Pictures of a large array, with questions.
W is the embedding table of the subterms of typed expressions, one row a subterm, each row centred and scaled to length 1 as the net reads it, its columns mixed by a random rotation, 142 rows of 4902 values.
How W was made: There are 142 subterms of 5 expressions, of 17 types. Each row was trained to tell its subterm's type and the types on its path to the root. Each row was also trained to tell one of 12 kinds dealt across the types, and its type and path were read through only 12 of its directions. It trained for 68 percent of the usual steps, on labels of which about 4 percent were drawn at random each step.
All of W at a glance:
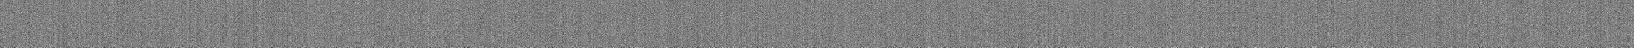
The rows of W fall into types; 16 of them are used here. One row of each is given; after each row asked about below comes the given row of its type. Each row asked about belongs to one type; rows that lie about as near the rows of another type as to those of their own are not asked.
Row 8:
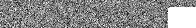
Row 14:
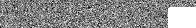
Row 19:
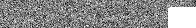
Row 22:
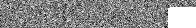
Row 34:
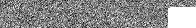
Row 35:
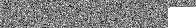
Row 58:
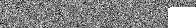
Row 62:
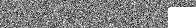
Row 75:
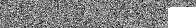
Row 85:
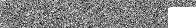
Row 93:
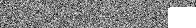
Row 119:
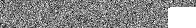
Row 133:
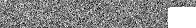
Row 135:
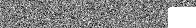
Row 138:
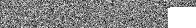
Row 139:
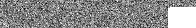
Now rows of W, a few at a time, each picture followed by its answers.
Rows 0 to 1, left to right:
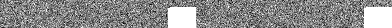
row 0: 8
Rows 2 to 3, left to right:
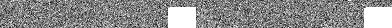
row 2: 22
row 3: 138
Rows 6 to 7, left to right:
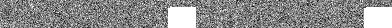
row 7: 138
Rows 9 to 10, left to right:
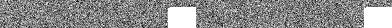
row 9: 8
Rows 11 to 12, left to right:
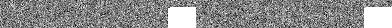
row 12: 85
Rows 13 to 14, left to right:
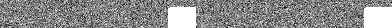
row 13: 119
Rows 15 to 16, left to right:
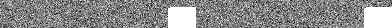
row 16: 19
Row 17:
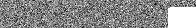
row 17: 135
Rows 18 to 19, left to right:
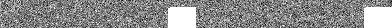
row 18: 34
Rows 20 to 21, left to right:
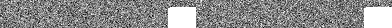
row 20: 58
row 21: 133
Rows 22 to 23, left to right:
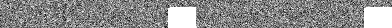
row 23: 135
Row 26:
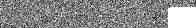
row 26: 93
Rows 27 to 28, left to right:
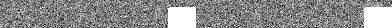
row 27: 138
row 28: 19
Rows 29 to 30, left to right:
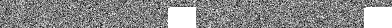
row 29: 14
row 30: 138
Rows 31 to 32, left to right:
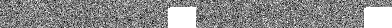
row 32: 135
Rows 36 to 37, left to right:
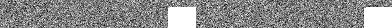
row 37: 85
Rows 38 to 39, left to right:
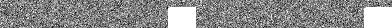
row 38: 139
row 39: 133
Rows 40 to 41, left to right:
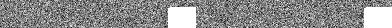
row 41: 14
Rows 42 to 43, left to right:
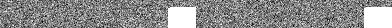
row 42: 75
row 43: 22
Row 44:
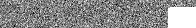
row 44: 62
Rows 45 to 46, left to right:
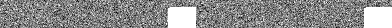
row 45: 8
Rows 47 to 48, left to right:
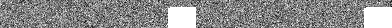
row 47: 119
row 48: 19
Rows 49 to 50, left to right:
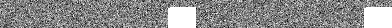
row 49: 93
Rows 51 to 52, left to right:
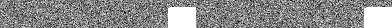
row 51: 85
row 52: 75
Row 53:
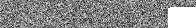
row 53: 8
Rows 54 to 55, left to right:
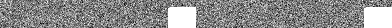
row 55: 62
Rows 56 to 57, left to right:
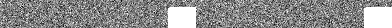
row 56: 139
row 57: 133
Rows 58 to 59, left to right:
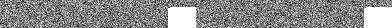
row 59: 135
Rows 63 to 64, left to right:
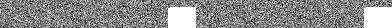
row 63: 93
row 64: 85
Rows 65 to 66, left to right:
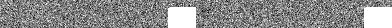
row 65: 8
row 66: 22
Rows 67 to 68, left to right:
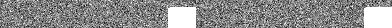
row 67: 19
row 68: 93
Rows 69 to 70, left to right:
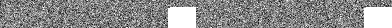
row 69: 138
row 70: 138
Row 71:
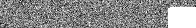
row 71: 93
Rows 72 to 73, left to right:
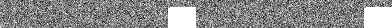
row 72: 135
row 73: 119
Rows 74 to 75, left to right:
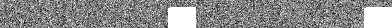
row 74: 22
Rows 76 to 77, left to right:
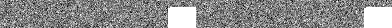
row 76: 139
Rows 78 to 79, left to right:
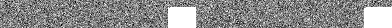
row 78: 85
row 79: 34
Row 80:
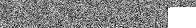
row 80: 139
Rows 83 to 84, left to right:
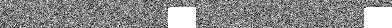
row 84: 58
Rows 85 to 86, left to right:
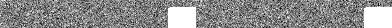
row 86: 133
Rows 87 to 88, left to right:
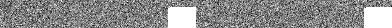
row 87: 34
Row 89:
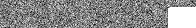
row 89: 62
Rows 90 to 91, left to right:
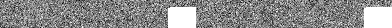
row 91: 34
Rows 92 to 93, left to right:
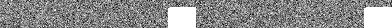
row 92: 8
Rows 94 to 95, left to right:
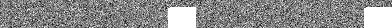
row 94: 138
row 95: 135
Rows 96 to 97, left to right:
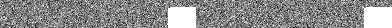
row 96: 119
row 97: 19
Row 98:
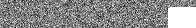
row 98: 119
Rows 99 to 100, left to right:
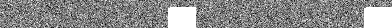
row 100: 135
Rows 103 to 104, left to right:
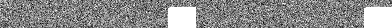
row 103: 119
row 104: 93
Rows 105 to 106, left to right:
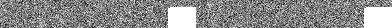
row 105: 119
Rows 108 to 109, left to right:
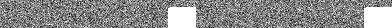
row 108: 14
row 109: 139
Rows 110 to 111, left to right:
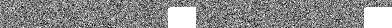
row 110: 34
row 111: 85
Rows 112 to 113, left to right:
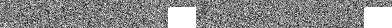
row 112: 85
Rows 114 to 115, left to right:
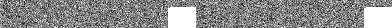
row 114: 139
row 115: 62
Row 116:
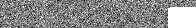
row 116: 133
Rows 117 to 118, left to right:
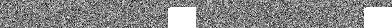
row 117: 62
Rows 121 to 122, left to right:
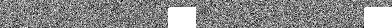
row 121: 62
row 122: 22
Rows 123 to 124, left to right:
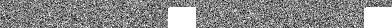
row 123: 14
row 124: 85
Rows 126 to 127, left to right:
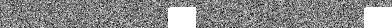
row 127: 93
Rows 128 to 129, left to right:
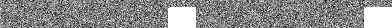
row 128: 135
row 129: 75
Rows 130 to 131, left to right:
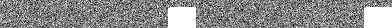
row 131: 139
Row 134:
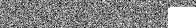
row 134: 93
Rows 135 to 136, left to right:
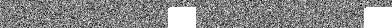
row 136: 34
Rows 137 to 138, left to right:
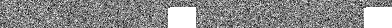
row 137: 58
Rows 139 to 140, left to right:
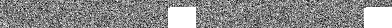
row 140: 138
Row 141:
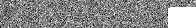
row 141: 22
